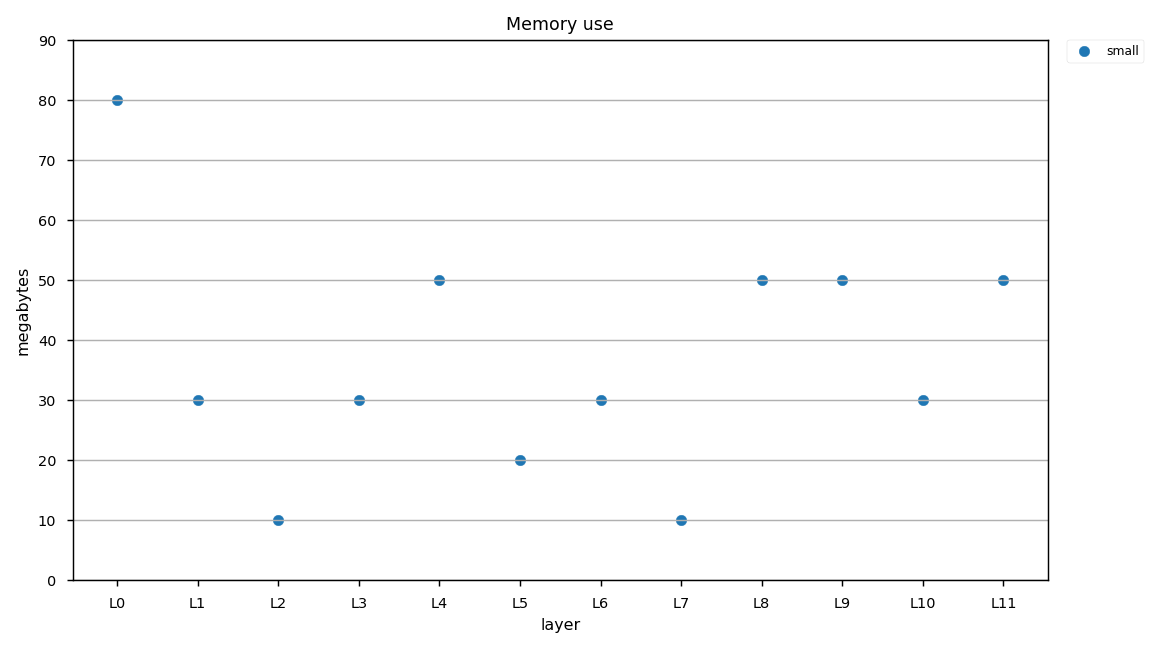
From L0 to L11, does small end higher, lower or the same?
lower
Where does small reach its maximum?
L0
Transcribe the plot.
Title: Memory use
x-axis: layer, ticks L0 L1 L2 L3 L4 L5 L6 L7 L8 L9 L10 L11
y-axis: megabytes, ticks 0 10 20 30 40 50 60 70 80 90
Legend: small
Values:
small: 80 30 10 30 50 20 30 10 50 50 30 50
